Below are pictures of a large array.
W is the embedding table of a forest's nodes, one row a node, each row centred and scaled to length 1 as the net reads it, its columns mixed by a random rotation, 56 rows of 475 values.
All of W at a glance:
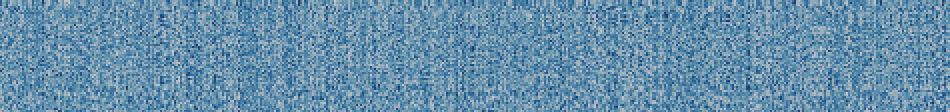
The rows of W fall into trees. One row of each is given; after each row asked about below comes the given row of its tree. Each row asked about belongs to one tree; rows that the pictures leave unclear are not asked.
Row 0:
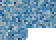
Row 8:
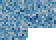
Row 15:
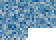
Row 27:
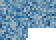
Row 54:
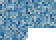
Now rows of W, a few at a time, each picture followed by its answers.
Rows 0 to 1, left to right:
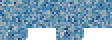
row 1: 0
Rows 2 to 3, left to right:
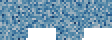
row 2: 0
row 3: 27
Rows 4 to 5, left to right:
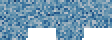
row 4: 27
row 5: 8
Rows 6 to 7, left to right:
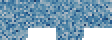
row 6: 15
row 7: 8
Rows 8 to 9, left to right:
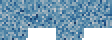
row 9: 27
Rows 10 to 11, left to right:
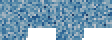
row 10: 8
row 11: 27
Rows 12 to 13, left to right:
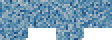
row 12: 8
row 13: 0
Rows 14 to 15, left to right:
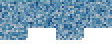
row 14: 0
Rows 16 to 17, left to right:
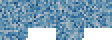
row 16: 0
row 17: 27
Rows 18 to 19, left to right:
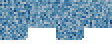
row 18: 54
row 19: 8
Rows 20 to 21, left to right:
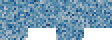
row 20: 15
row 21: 8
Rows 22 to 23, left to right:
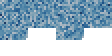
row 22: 54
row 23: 0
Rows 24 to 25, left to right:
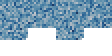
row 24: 0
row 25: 15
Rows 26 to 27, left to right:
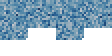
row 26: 27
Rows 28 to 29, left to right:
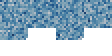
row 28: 0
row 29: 54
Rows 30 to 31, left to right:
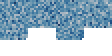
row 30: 0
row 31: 8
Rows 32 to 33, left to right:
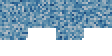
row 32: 0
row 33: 27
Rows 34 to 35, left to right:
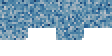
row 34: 15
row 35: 0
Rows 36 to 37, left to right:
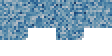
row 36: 15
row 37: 54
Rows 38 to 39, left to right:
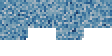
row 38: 8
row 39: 15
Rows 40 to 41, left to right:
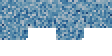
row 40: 8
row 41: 8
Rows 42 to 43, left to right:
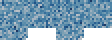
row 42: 15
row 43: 15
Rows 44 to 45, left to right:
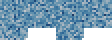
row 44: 15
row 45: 27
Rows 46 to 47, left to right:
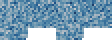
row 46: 0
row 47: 0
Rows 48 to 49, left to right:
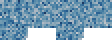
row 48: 54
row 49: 54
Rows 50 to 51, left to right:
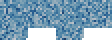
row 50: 27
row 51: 27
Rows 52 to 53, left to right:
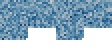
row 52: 8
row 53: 8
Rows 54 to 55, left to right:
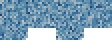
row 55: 15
